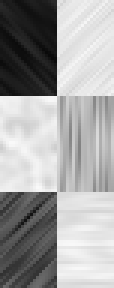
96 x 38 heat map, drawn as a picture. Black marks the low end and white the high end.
The table splits into 3 rows of 2 panels. Panel 1,1: very low, slanting down to the right, faint in contrast. Panel 1,2: very high, slanting up to the right, faint in contrast. Panel 2,1: very high, blotchy, faint in contrast. Panel 2,2: high, streaked downward. Panel 3,1: low, slanting up to the right. Panel 3,2: very high, streaked across, faint in contrast.
